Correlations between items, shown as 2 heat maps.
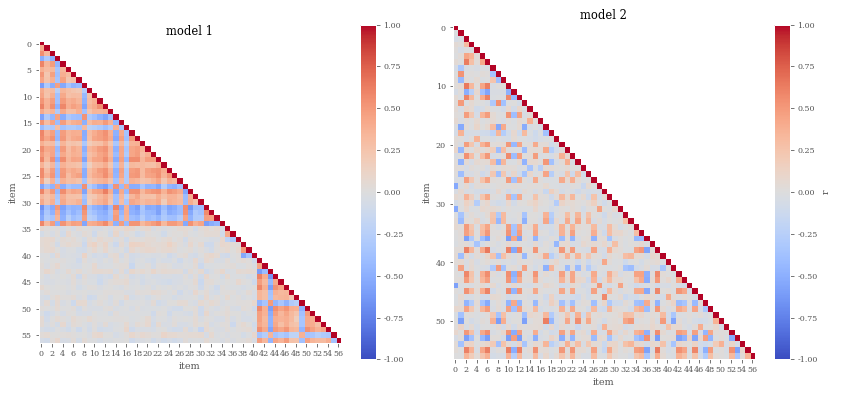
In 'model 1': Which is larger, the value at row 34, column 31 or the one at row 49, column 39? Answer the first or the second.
the second
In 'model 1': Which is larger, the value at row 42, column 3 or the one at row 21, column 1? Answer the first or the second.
the second
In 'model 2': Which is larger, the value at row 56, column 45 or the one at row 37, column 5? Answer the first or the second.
the first
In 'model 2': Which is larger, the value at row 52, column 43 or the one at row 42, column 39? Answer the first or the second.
the first
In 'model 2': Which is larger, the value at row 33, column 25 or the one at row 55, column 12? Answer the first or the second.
the second
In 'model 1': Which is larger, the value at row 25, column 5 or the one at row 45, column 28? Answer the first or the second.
the first
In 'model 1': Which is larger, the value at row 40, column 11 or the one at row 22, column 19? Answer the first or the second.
the second
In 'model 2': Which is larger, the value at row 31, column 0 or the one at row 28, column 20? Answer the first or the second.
the second
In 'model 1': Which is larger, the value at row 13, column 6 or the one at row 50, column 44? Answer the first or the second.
the second
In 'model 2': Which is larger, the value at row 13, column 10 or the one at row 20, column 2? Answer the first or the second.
the second
